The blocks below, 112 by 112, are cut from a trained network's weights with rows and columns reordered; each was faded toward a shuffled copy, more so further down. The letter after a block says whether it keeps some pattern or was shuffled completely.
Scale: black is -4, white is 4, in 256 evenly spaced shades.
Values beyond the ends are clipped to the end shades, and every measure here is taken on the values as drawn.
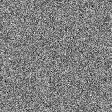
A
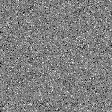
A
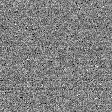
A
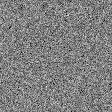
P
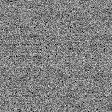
A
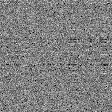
A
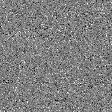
A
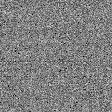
A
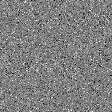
A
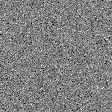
P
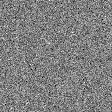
P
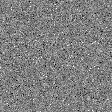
A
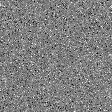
P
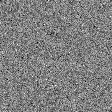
P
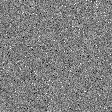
P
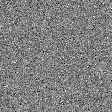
P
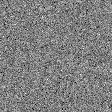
P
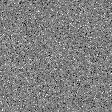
P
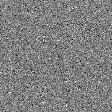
A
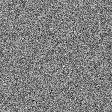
P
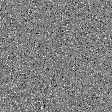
P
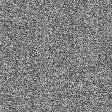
A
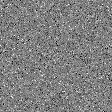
P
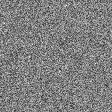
P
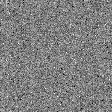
A
